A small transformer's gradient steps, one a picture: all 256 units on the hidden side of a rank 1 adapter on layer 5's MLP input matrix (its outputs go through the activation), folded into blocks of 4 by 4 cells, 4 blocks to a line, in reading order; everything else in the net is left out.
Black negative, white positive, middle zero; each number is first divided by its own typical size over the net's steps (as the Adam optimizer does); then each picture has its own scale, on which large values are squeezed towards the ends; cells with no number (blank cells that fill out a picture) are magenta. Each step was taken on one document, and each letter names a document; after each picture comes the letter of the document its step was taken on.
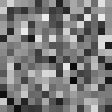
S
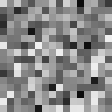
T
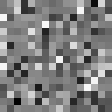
T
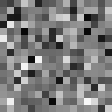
S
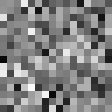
T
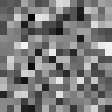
S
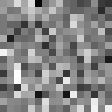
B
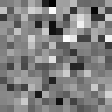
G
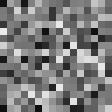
T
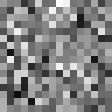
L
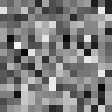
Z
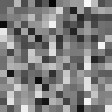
L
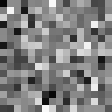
T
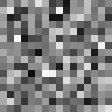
S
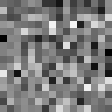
L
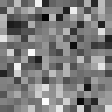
B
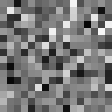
G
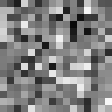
S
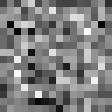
B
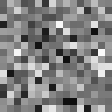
T
